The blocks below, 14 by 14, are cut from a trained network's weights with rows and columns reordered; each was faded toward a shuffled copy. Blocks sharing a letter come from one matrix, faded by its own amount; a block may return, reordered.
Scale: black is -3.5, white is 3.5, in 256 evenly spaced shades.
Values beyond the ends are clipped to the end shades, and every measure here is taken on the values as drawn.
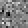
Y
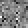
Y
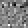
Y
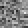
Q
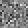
Q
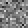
Y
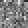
Y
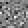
Y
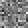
Q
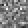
Q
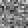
Q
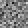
Q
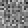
Q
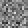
Q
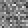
Q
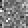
Y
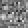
Q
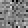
Y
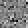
Y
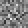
Q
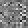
Q
